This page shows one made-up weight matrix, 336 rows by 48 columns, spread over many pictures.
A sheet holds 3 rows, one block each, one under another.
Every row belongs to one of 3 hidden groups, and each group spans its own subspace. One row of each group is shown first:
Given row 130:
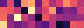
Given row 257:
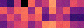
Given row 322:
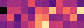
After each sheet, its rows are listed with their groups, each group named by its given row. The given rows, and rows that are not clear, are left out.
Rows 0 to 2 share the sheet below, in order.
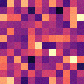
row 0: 257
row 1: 257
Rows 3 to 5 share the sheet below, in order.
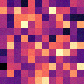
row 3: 257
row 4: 130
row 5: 322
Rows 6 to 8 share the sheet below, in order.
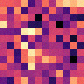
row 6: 130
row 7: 130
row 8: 322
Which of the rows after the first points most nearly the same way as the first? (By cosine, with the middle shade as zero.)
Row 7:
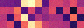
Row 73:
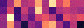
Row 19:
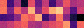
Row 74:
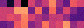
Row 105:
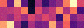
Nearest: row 19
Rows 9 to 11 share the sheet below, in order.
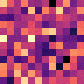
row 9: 257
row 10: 322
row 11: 257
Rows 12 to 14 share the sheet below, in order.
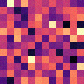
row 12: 257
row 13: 130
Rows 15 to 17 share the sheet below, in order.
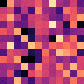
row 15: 257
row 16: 130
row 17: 130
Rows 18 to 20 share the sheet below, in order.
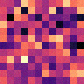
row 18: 130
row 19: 257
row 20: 257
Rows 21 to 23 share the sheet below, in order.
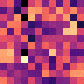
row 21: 130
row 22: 322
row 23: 257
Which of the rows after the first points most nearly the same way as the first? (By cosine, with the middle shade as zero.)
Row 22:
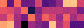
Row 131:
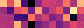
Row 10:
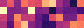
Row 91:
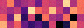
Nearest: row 131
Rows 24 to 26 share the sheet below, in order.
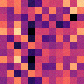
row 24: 130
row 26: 130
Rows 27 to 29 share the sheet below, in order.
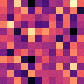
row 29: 130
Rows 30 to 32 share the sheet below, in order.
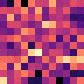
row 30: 257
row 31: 130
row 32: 130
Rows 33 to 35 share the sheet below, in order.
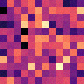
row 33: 322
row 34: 130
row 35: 257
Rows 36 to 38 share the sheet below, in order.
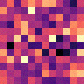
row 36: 322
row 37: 130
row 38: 257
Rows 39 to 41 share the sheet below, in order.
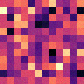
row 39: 322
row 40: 257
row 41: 257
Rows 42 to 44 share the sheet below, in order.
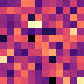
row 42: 130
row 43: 322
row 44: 257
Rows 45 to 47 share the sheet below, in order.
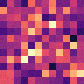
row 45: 257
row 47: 257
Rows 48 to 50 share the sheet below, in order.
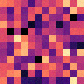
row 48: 130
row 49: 257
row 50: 130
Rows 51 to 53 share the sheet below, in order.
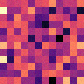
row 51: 322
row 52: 257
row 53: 257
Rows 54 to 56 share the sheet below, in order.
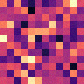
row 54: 322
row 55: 322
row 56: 130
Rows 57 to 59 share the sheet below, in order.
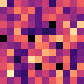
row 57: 257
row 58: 322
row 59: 322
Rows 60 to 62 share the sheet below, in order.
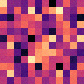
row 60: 257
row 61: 322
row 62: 322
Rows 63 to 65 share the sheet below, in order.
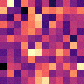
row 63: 257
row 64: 130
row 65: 322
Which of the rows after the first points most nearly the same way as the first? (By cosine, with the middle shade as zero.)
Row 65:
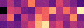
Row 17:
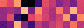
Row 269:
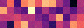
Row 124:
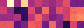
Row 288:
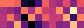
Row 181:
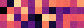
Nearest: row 124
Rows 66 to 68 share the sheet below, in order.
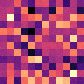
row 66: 130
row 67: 130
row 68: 130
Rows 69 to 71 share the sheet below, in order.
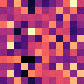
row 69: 322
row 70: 322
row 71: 130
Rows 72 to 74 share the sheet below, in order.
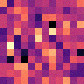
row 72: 257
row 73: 257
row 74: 257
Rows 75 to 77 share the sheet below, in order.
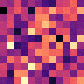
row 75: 322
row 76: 322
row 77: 322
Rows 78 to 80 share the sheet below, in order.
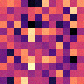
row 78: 130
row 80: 322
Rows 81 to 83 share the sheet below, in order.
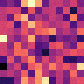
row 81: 130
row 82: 322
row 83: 322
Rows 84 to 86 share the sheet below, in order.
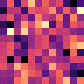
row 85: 257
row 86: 257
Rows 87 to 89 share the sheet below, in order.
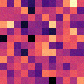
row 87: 322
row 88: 322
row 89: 257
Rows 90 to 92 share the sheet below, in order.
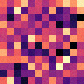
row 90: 130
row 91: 130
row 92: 257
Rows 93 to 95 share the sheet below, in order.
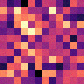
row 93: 257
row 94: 130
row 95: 257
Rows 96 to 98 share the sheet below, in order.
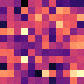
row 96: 130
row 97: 257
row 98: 257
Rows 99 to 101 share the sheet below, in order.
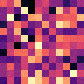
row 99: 130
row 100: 130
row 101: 130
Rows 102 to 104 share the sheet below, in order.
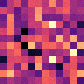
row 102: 257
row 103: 130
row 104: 257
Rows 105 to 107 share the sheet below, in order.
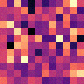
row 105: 322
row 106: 322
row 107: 257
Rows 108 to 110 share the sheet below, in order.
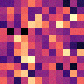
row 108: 130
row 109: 257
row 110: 130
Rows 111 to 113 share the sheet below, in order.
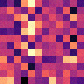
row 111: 130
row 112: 130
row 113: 322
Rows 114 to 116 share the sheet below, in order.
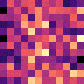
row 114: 322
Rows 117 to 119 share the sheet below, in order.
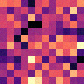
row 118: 130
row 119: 130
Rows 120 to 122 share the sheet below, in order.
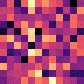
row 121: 130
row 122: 257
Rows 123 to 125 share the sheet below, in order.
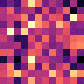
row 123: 130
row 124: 257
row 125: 130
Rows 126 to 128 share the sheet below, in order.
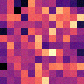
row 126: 130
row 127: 257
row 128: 322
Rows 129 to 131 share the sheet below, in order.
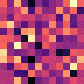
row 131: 130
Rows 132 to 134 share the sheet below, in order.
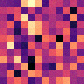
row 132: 130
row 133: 322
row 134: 130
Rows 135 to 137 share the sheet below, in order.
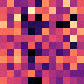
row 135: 130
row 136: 130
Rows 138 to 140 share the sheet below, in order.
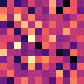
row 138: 257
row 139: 130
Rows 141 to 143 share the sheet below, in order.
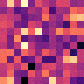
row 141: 257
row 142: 130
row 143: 322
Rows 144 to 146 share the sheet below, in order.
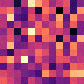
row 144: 322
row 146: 257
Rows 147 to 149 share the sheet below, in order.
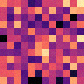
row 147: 130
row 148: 322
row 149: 130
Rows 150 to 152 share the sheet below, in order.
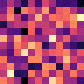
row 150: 130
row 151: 257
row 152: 322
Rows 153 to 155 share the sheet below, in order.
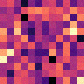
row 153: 130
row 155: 257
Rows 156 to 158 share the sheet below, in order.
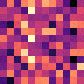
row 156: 322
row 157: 322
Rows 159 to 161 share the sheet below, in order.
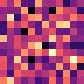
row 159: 130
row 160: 257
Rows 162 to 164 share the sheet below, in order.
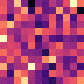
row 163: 322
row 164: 322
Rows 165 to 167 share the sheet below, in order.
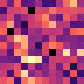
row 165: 322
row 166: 257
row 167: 130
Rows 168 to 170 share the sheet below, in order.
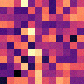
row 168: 257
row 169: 130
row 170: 130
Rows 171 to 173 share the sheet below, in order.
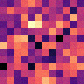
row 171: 130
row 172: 257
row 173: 322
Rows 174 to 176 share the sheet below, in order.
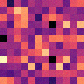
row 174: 257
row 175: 322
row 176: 257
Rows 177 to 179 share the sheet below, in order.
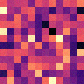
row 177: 322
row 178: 257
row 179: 257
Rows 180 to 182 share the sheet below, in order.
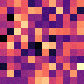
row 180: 322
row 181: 257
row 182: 322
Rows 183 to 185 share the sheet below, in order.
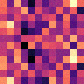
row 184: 130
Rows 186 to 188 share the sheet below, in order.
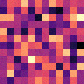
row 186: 257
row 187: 257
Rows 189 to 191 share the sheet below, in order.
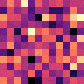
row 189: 257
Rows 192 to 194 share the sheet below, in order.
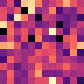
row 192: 130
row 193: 257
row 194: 257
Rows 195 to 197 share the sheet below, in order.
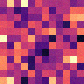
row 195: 257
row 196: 322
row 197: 322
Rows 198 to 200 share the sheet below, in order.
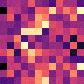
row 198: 322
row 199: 130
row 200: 322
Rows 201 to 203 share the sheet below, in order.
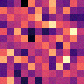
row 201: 257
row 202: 322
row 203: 257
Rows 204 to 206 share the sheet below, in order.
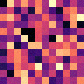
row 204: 257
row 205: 130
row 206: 322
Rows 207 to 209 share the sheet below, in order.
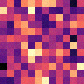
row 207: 322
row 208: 130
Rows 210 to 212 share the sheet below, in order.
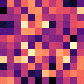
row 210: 322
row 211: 130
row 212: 257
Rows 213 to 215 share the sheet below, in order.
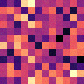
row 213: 130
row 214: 257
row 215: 130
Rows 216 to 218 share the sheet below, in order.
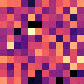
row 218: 130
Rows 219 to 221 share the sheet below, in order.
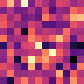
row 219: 257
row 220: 257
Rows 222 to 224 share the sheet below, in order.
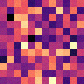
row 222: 322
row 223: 130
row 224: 257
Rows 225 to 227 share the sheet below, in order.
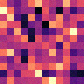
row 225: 322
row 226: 322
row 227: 257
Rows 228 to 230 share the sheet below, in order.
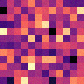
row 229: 257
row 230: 322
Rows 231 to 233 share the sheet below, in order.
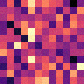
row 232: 130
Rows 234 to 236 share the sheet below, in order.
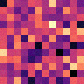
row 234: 257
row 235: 130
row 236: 130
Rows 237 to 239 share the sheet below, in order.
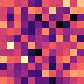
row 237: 130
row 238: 130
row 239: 257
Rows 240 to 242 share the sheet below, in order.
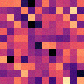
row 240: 130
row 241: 257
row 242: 257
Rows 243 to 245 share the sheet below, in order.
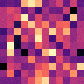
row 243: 130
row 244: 257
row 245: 322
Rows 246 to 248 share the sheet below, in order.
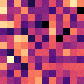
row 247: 257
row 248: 257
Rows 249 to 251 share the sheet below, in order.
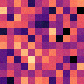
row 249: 322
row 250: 257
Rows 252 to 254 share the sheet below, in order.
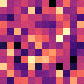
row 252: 257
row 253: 257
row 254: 322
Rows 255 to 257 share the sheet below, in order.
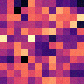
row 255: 130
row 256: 322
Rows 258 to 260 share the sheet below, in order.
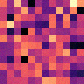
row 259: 257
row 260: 257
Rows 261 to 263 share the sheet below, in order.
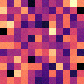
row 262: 257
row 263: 322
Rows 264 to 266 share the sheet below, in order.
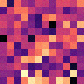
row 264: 257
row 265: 322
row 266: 130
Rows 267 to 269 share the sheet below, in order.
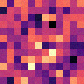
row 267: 257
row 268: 257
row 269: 322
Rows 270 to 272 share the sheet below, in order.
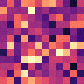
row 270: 322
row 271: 130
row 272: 130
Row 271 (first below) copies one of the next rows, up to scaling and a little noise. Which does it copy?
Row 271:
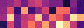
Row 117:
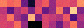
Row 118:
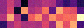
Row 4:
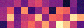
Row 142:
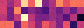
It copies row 4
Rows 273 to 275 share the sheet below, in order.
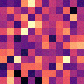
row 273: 130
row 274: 257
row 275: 257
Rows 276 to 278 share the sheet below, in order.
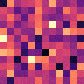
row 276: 257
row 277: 322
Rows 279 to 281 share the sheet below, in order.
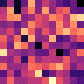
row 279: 130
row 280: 130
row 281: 257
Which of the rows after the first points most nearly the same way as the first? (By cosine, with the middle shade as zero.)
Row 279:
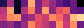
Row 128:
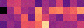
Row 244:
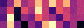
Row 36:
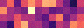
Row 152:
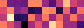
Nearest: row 36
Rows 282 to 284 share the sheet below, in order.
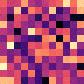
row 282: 130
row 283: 322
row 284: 322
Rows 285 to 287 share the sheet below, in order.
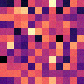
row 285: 257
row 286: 322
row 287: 257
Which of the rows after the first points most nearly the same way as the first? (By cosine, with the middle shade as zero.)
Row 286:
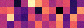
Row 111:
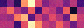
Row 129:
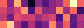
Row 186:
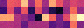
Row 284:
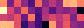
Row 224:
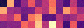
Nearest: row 111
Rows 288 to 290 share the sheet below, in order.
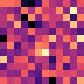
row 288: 130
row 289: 322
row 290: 257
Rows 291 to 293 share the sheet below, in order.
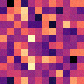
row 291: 257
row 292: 322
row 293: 322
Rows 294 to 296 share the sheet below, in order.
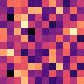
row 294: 322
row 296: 322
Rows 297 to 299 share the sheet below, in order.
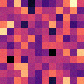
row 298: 257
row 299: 257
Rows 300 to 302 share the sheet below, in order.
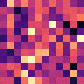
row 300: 257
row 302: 130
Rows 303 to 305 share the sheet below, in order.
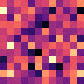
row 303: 322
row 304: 130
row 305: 257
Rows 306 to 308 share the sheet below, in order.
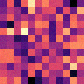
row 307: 257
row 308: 130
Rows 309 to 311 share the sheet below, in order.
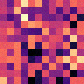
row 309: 130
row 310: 130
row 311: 130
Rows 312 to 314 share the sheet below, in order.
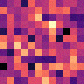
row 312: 257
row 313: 257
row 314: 322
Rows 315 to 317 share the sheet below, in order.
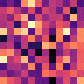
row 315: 130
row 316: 257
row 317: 257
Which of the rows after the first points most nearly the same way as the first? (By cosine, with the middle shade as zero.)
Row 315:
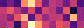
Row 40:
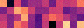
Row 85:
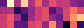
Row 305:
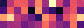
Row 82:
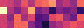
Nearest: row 85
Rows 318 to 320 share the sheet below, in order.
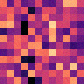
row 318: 322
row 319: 257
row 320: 130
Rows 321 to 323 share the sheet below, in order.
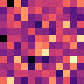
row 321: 257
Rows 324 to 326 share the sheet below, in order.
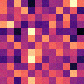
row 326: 130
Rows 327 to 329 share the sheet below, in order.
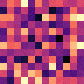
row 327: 257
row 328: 257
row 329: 257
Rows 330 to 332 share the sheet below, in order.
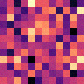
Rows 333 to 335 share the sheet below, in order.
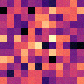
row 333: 322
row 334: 257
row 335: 257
